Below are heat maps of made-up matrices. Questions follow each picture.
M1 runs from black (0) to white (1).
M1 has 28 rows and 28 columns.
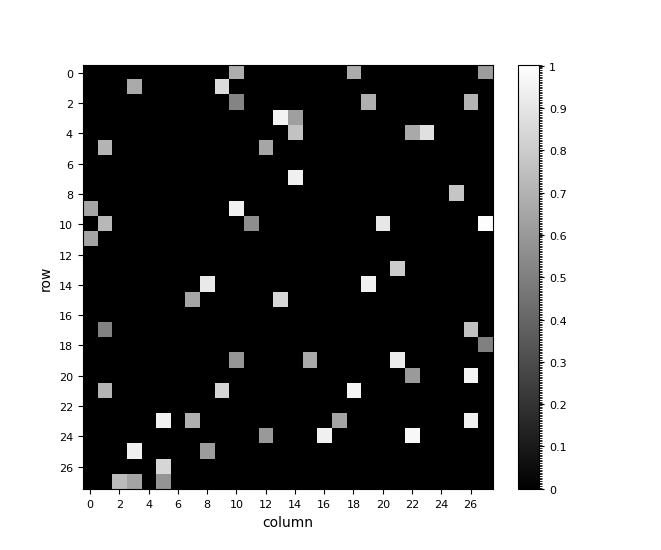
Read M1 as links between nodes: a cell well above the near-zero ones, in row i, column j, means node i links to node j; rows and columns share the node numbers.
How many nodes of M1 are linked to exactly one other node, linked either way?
1
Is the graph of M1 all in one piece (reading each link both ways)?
no
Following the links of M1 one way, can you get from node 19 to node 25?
yes
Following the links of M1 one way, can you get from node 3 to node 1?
yes
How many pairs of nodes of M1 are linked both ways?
1
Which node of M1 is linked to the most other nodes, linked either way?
node 10
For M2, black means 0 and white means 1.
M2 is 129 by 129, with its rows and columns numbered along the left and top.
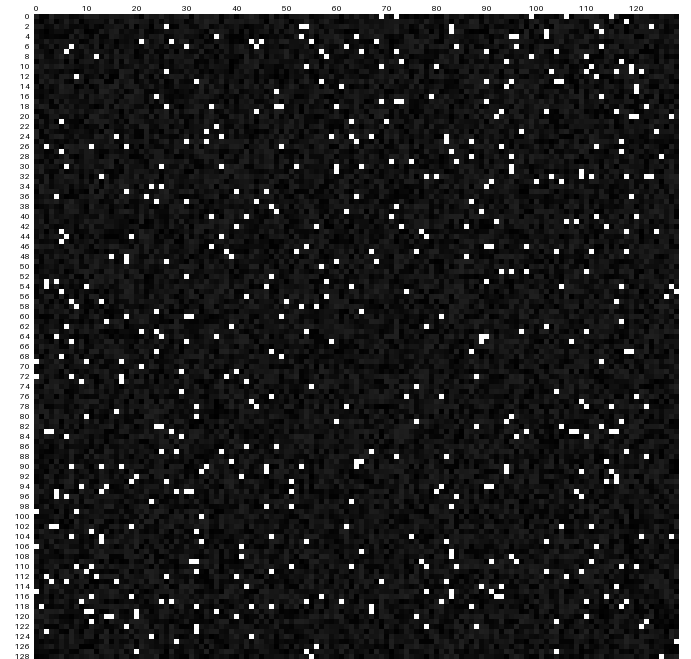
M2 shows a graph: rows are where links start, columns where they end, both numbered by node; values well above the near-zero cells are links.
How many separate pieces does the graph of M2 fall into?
4
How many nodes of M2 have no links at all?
3
